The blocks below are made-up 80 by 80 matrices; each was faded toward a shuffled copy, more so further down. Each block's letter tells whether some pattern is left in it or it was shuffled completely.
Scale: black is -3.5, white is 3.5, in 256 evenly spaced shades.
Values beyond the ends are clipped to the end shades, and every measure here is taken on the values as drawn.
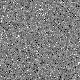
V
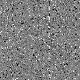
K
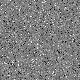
V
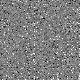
K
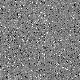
K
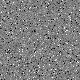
V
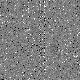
K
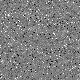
V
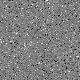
V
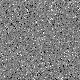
V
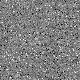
V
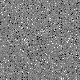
K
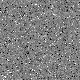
V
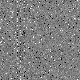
K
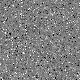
V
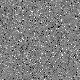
K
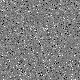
V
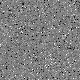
V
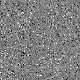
K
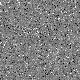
V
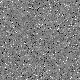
V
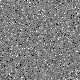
V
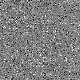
K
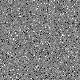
K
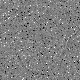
V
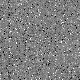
K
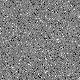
V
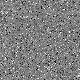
V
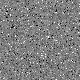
V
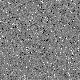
V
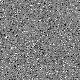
K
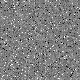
K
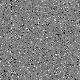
K
